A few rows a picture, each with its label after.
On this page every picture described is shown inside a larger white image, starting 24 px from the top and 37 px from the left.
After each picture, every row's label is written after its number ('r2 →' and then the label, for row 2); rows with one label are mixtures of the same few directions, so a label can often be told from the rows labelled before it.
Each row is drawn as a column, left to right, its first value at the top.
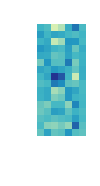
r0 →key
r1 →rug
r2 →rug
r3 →rug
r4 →rug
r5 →rug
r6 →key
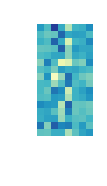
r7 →rug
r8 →key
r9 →rug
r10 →key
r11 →rug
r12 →key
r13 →key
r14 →rug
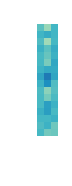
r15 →rug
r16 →rug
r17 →key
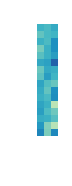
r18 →key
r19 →key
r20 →rug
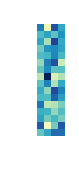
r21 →rug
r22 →rug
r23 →rug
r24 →key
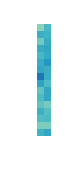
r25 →rug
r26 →rug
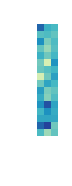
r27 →rug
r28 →rug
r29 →key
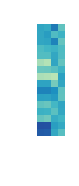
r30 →key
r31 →key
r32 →rug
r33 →rug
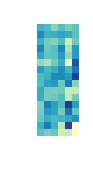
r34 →key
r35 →rug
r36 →rug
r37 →key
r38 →rug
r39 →key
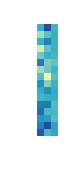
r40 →key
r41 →rug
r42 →key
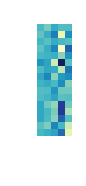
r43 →key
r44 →rug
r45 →key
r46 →key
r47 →key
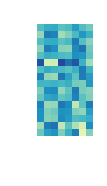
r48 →key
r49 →key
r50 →key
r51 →key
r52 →key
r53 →rug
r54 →key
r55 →rug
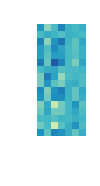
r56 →rug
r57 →rug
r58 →rug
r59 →rug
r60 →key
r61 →rug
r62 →rug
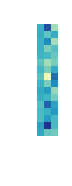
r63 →key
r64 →rug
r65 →rug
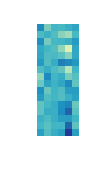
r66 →rug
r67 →rug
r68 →key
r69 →key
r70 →key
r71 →rug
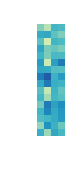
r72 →rug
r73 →rug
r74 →key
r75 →key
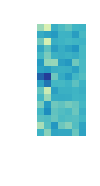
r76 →rug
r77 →rug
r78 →key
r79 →rug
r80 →rug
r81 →key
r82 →key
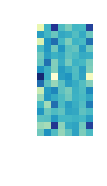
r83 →rug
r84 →rug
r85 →rug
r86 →key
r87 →rug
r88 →key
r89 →key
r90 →rug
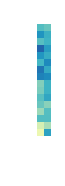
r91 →key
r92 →rug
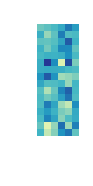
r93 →rug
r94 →key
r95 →key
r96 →key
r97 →rug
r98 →rug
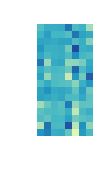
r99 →rug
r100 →key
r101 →rug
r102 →rug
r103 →rug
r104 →key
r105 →key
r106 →rug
